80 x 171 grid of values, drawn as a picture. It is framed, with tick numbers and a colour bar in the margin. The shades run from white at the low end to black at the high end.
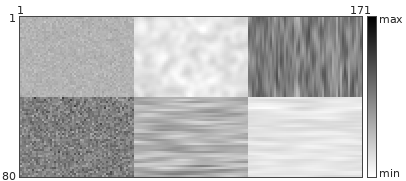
It is made of 2 by 3 panels. Panel 1,1: low, fine-grained, faint in contrast. Panel 1,2: very low, blotchy, faint in contrast. Panel 1,3: middling, streaked downward. Panel 2,1: middling, fine-grained. Panel 2,2: low, streaked across. Panel 2,3: very low, streaked across, faint in contrast.
